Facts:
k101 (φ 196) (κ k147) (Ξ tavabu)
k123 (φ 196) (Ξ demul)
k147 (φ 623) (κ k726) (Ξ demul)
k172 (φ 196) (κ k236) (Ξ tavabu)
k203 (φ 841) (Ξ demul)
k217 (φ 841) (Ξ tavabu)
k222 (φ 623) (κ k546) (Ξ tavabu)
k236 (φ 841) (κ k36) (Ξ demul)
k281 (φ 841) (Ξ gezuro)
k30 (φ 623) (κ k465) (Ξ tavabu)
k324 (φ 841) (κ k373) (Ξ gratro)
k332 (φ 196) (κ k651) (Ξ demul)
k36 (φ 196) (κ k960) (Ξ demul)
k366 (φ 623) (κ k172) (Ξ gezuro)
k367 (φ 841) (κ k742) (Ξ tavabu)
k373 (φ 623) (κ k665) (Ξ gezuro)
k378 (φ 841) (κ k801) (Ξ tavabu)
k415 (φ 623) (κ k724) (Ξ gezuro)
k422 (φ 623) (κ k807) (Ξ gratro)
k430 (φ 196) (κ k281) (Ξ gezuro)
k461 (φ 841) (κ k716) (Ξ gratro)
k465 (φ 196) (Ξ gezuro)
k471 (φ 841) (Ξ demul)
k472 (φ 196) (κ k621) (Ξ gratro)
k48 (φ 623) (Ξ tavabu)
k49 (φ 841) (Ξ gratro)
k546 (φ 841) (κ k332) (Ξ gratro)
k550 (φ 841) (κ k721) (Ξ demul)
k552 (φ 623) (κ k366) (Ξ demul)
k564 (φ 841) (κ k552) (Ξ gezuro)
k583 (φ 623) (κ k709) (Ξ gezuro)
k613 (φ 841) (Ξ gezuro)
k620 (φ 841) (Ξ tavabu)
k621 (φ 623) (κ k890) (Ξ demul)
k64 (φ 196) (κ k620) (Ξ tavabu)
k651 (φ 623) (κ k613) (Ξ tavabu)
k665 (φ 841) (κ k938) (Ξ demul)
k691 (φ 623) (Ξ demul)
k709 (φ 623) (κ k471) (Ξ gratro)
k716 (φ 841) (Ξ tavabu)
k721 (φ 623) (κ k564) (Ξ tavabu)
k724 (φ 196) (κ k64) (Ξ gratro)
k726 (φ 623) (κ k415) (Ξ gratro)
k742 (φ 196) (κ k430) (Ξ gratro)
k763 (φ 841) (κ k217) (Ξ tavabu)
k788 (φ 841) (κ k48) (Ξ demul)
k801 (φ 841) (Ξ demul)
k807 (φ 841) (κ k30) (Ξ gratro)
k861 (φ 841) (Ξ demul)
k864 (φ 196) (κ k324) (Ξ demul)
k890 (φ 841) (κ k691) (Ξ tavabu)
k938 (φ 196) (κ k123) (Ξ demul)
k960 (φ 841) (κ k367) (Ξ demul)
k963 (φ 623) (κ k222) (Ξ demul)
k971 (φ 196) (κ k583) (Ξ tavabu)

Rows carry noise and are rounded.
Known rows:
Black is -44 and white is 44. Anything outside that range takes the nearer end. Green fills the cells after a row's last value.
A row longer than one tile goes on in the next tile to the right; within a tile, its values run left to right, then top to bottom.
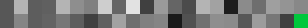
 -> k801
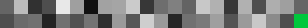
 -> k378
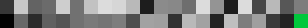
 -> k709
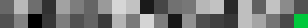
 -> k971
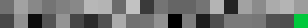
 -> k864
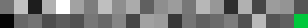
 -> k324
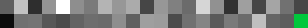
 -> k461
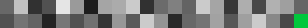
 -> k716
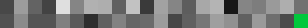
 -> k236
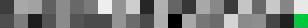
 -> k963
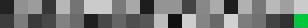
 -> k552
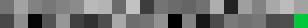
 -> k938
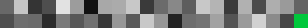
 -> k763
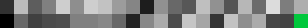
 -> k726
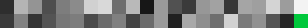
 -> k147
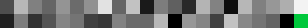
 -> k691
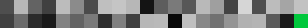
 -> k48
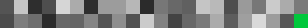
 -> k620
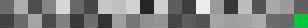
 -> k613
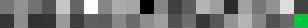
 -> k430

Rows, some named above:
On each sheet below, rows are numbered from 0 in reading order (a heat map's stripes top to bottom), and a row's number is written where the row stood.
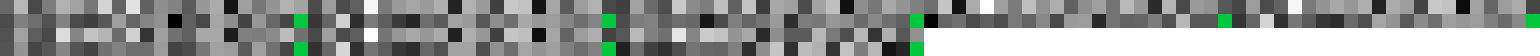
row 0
k665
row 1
k564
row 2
k550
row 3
k324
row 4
k564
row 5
k960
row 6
k564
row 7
k422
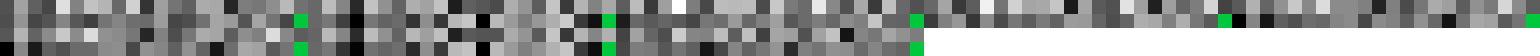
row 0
k960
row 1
k30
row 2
k546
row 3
k281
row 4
k724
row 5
k724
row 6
k30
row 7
k550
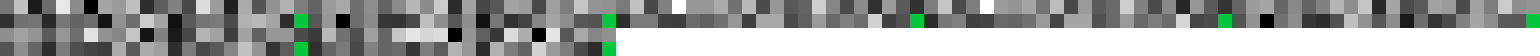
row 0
k890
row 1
k332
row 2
k807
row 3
k807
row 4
k332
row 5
k465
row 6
k583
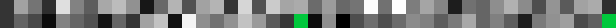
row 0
k721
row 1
k742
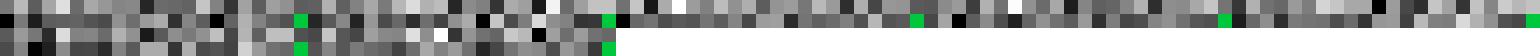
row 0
k472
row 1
k373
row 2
k324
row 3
k36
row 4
k415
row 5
k172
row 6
k471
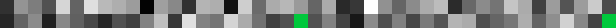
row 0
k366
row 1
k367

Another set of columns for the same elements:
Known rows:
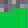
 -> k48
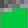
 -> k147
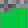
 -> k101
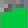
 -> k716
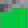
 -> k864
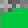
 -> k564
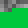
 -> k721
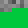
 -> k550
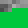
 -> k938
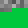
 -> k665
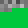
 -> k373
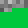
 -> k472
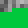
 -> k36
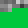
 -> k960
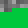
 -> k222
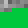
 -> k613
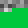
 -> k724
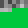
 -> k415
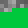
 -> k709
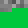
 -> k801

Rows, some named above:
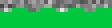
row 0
k724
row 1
k465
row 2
k726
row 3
k583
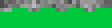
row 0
k147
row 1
k281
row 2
k550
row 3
k324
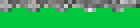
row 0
k564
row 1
k564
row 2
k366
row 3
k726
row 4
k742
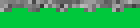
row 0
k620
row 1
k172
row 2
k552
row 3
k546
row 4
k367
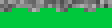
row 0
k971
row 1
k422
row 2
k721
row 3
k236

